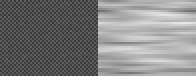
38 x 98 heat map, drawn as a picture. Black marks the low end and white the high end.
It is made of 1 by 2 panels. Panel 1,1: low, checkered. Panel 1,2: high, streaked across.
